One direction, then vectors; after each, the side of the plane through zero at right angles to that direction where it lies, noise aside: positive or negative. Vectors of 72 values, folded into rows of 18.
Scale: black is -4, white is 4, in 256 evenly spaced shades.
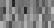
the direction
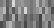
negative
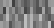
positive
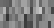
negative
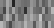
positive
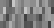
negative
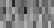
positive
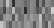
positive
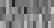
positive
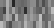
positive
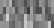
positive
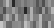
positive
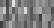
negative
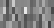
negative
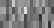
negative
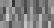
positive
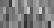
negative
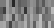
positive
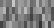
negative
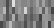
negative
